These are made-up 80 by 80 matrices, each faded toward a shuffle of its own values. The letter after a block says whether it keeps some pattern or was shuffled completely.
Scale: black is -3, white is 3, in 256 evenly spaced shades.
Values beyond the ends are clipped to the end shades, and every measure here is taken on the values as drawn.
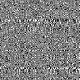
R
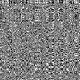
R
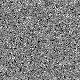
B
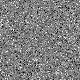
B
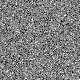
B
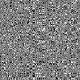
R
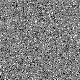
B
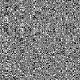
R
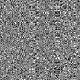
R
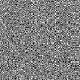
R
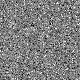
B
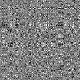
R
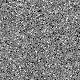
B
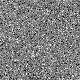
B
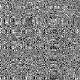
R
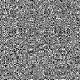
R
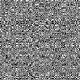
R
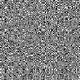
R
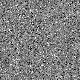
B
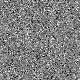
B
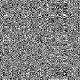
R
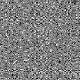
R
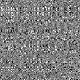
R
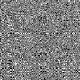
R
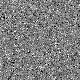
B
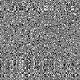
R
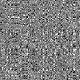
R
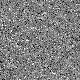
B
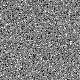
B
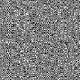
R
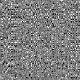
R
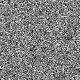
B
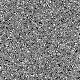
B
